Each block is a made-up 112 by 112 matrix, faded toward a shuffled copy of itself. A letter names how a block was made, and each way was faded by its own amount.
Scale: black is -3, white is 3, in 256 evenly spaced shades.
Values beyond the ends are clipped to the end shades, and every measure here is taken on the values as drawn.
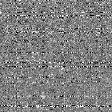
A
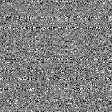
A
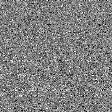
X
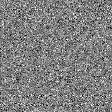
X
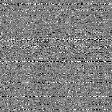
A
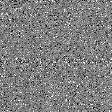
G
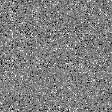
G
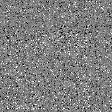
G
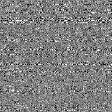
A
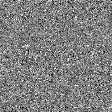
X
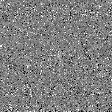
G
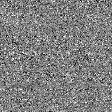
X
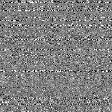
A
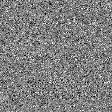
X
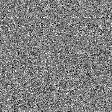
X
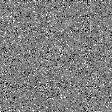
G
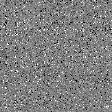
G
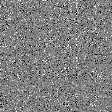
G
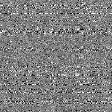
A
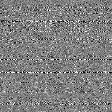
A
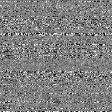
A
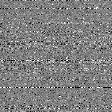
A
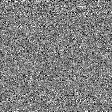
X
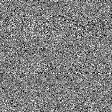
X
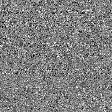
X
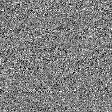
X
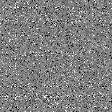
G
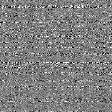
A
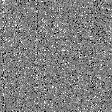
G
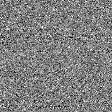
X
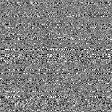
A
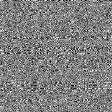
A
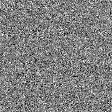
X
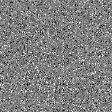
G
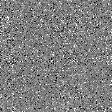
G
